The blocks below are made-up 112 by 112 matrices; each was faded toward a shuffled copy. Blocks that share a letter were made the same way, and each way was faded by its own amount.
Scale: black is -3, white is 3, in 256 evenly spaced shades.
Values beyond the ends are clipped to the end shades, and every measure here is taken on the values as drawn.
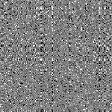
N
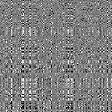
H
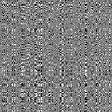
H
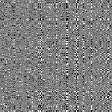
H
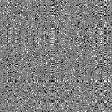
N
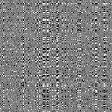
H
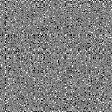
N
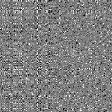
N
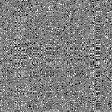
N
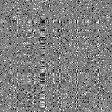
N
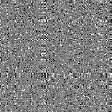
N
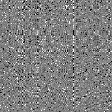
N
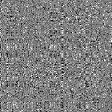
N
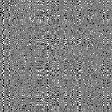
H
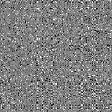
N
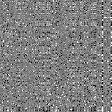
N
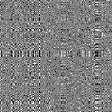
H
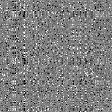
N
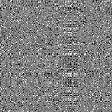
N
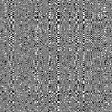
H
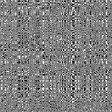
H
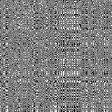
H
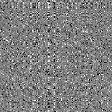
N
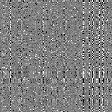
H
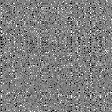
N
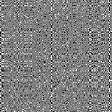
H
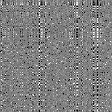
H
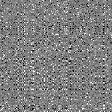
N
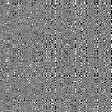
H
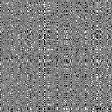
H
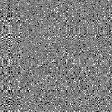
N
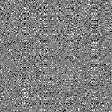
N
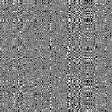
H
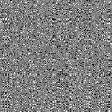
N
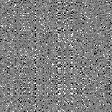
N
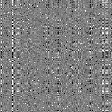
H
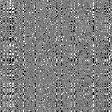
H
